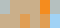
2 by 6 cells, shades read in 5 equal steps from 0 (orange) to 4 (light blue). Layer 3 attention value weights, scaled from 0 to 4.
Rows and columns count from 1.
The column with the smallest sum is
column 5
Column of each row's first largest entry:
1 6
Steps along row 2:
same down up down up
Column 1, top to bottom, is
3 2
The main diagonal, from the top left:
3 2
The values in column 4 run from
2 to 2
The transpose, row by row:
3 2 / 2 2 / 2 1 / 2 2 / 0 1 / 3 4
